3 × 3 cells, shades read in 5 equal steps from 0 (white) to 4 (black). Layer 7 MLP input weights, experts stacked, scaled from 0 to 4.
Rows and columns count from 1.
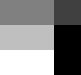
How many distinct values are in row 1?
2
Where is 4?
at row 2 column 3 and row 3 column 3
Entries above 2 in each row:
1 1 1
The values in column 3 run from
3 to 4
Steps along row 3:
same up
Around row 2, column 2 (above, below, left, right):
2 0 1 4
